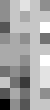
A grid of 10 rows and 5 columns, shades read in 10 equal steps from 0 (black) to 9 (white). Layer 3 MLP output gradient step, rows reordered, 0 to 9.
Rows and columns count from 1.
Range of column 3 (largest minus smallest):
6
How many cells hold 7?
18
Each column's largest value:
7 7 8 7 9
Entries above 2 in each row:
5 5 5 5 5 5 5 4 5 4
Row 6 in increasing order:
5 6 6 7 9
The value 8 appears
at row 1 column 3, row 7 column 5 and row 8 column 5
